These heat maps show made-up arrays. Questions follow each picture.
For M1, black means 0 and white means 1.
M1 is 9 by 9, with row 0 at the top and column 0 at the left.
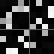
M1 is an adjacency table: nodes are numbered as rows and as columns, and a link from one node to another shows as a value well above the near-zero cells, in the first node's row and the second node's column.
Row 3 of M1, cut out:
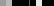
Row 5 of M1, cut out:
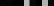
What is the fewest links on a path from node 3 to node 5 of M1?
3
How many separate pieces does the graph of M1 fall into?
1
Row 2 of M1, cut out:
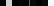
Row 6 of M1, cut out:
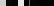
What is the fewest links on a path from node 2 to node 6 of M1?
3
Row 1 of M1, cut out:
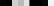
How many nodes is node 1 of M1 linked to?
4
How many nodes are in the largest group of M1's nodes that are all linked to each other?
3
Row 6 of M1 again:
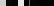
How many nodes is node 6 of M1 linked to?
2
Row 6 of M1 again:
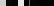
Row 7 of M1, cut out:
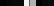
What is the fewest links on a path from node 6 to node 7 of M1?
4
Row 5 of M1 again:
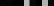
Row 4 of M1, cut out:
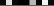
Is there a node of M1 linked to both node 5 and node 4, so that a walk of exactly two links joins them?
yes
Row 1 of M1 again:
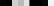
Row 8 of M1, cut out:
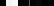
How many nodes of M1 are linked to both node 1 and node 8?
1
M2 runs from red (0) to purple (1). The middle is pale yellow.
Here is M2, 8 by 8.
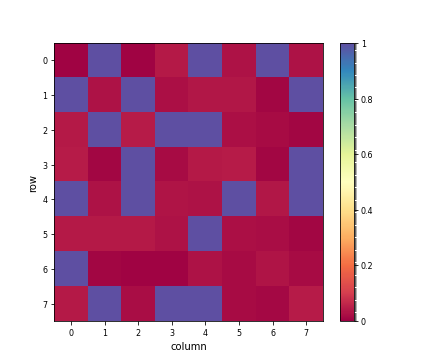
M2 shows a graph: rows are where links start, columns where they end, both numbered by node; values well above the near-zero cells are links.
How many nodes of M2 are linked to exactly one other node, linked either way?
2
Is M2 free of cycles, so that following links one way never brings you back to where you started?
no
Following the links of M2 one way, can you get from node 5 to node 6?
yes
